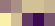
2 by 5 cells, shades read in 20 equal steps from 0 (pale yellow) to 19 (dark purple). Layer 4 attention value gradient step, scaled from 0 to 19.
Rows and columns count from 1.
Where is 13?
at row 2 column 5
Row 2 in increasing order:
0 4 13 15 19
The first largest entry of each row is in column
1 4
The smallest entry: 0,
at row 2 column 1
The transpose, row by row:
10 0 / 8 4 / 4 15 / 4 19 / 5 13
